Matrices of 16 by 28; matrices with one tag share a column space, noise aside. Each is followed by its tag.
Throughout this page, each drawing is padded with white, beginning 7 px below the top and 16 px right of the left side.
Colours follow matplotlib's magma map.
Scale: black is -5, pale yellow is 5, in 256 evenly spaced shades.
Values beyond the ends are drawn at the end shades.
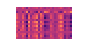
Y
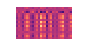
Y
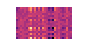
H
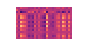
Y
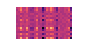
H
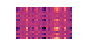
H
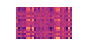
H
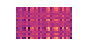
H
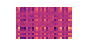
H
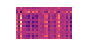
Y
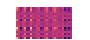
H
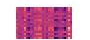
H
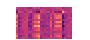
Y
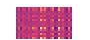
H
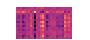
Y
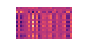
Y
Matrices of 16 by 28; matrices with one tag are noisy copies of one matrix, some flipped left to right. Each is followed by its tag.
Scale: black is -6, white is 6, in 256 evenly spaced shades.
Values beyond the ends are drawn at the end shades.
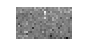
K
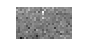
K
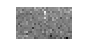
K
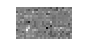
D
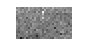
K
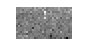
K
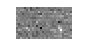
D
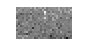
K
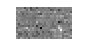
D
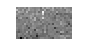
K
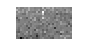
K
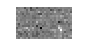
D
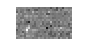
D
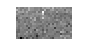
K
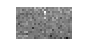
K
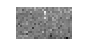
K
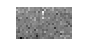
K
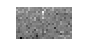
K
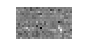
D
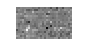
D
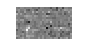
D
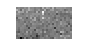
K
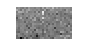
K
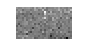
K
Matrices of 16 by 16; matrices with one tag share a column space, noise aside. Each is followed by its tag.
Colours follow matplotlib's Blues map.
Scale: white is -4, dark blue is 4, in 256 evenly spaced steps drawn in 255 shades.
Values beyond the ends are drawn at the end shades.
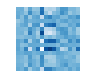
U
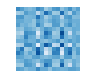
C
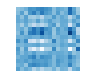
U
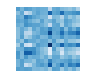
C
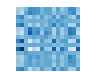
U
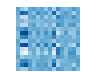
C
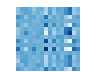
U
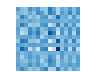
U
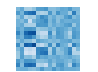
C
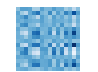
C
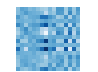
U
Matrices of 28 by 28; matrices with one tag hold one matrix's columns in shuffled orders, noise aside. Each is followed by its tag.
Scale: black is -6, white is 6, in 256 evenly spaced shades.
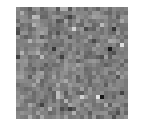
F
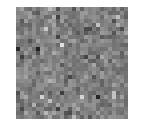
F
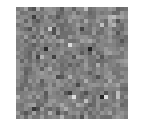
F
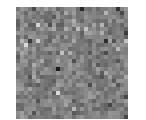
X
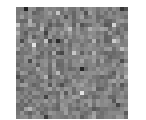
X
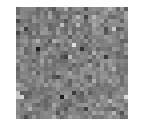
F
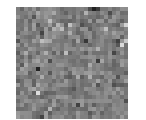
X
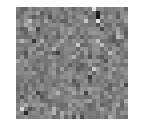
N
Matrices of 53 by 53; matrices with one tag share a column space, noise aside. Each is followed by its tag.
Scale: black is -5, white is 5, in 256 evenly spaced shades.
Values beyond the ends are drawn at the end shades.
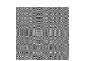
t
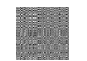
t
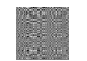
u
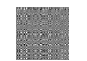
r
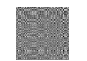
u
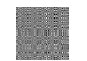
t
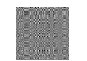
u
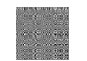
r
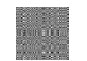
t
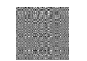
u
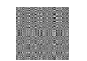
t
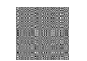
t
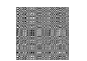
t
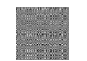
r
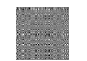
r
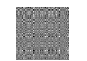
u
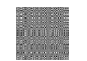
t
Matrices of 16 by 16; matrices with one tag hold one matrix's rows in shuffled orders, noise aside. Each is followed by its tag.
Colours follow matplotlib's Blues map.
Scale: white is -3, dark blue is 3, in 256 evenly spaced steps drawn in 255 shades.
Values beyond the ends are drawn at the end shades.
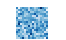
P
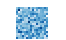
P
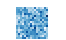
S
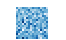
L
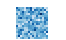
P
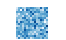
S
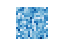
P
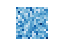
P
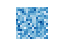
P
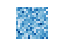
P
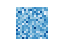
L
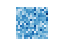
S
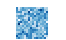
P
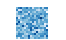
P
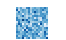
L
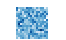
P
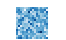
P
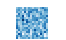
L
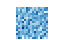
L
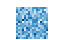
L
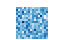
L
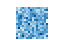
P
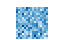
L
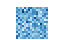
L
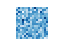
L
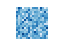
L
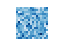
P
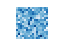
P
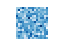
P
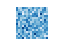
L
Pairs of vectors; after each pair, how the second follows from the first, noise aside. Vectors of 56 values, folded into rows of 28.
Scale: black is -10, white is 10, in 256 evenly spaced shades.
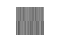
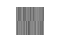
wrapped around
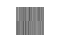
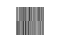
scaled up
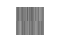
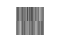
scaled up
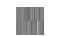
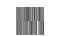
scaled up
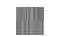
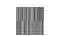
scaled up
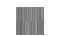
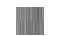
wrapped around
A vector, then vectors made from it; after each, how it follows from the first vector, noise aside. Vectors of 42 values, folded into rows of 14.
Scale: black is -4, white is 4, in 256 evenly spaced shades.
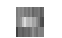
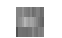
shrunk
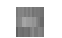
shrunk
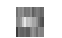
copied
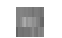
shrunk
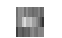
copied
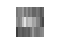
copied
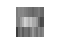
copied
